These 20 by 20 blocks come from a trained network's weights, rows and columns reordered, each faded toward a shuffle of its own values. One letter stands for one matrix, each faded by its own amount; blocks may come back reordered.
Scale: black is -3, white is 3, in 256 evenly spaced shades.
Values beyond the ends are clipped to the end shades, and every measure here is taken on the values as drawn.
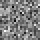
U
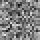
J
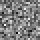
U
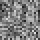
J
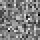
U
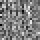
J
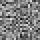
J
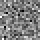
U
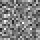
J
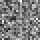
U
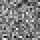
U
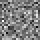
J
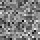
U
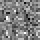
J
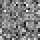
J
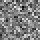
U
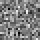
U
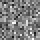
U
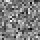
U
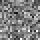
J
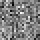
U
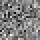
U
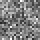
J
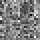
J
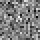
U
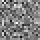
J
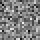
U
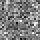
U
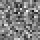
J
